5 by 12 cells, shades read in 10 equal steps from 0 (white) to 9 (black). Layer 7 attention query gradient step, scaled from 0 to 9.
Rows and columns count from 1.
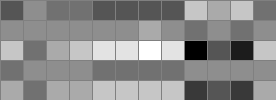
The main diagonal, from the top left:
6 4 3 4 2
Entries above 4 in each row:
8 2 4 5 4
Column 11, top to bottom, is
2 5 8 4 7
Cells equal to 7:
2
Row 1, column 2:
4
